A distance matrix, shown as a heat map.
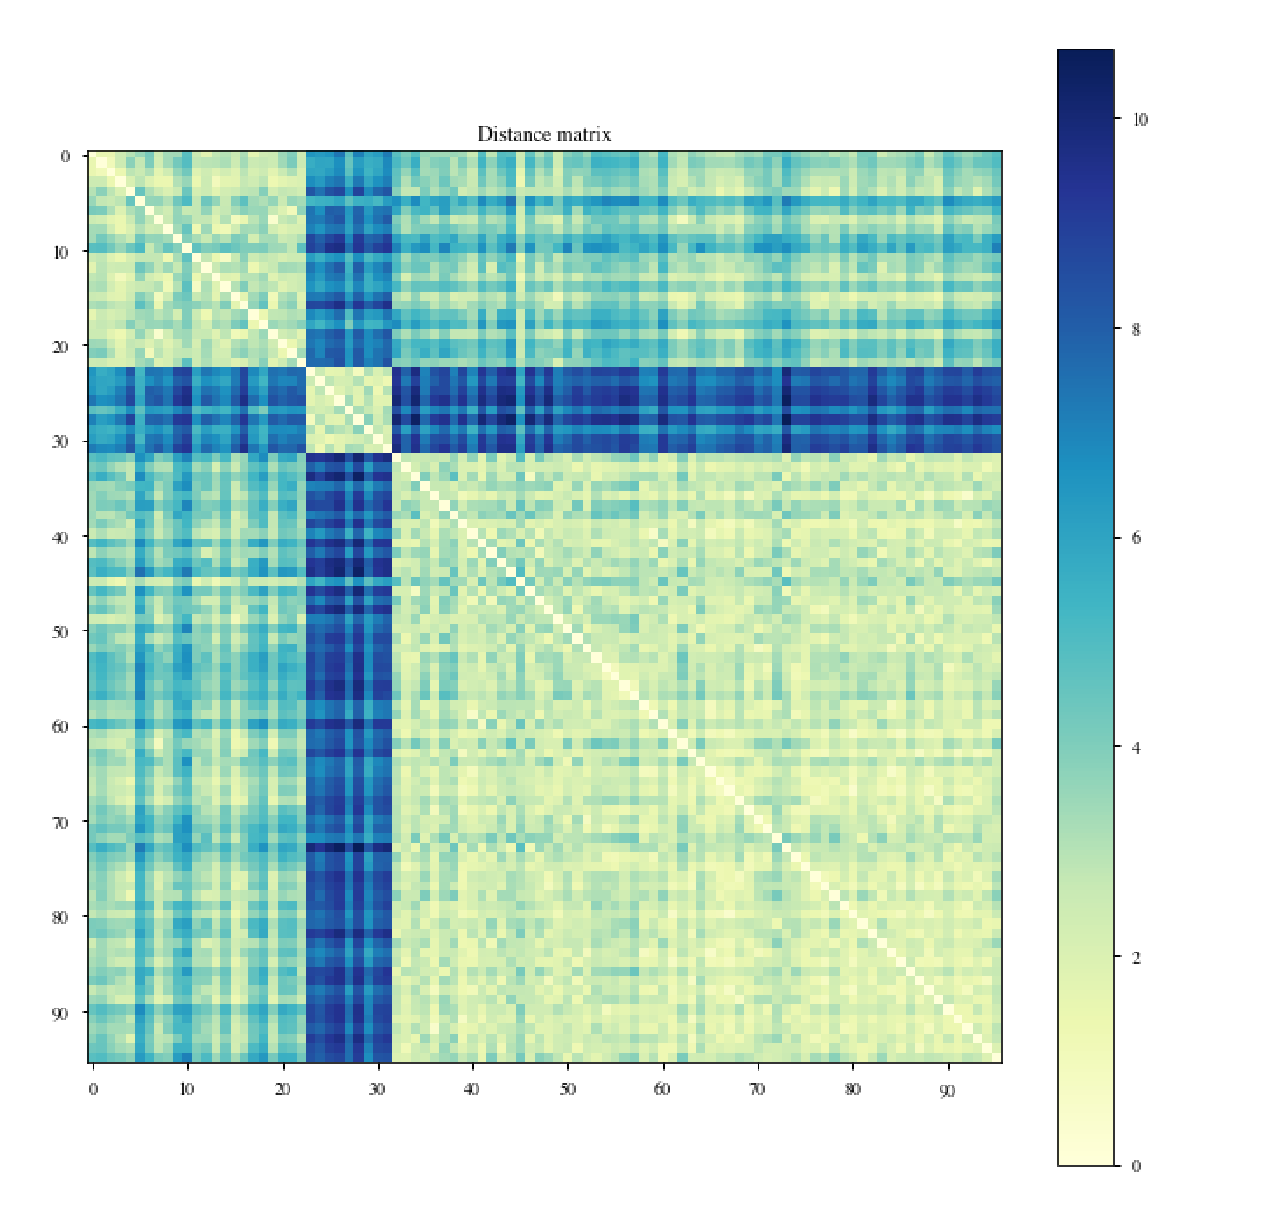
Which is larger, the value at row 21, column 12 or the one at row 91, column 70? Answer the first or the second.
the first
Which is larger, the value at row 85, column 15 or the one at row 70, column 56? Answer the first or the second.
the second
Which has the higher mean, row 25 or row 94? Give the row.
25
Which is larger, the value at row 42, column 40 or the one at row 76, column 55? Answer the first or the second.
the second
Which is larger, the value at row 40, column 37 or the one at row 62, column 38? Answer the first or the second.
the first
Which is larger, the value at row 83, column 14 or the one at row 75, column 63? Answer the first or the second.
the first
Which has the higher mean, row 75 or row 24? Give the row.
24
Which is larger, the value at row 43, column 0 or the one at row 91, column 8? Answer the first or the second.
the first
